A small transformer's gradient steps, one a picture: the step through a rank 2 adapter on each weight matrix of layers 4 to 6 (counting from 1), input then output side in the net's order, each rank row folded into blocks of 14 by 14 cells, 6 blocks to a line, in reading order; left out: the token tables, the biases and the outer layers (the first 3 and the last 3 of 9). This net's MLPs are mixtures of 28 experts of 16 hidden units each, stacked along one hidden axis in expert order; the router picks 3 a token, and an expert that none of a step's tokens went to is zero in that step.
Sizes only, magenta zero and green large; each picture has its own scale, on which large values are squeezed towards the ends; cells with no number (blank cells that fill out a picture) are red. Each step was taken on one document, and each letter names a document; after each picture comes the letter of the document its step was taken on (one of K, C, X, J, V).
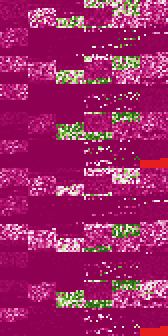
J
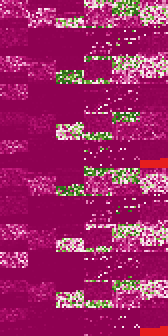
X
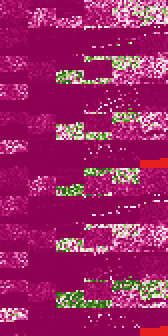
X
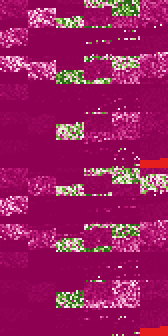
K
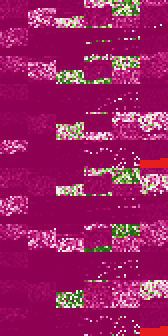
K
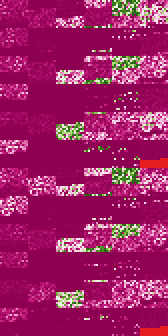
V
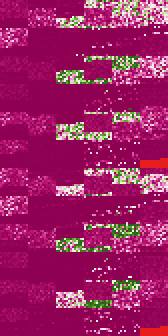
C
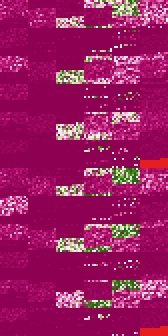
V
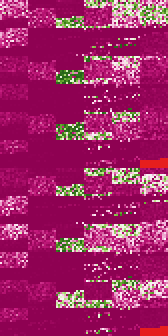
C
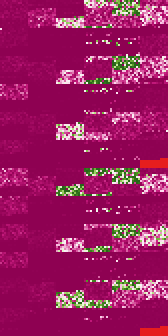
X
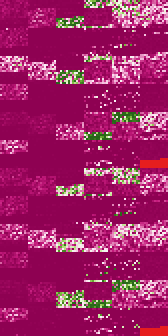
J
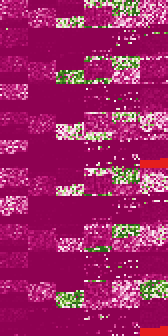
V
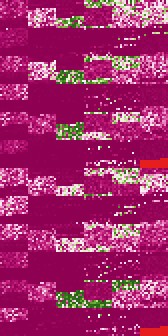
C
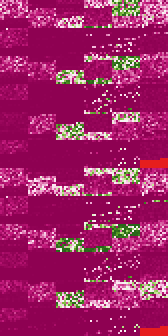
C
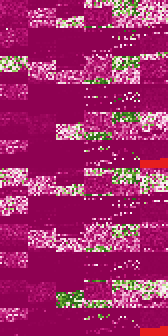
V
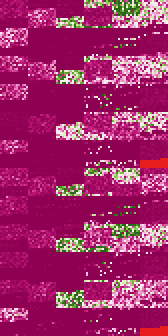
J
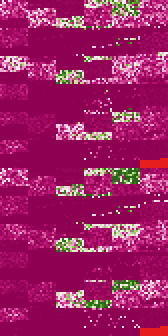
X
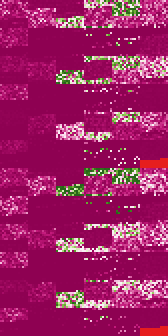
X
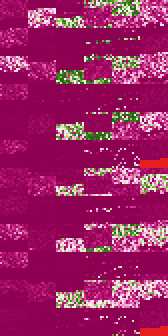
K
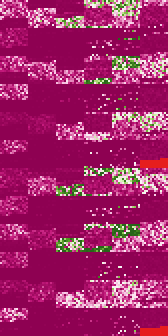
K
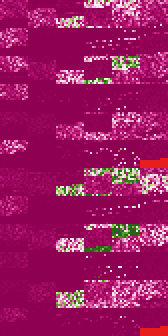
K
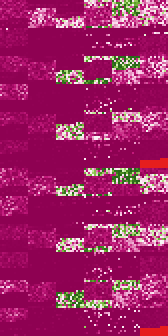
X
